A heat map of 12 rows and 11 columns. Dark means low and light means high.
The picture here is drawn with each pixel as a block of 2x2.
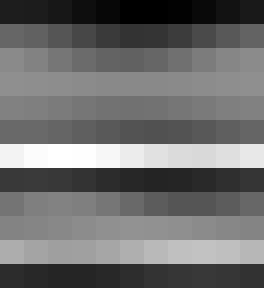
Average level on the scale: 40%. Ninth with the lowest average: top middle. Ninth with the highest average: middle left. Grain: streaks across.
